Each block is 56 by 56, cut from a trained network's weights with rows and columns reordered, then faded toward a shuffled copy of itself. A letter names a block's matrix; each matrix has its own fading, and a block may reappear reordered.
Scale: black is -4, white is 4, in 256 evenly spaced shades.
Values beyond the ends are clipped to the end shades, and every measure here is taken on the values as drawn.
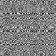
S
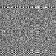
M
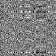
M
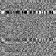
S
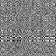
S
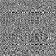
M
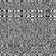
S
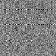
M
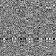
M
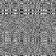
S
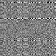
S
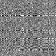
M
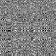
M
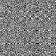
M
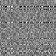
S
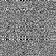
M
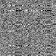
M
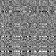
S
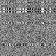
S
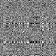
M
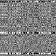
S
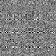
M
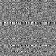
S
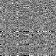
M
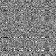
M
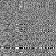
S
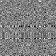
M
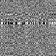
S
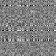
S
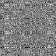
M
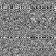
M
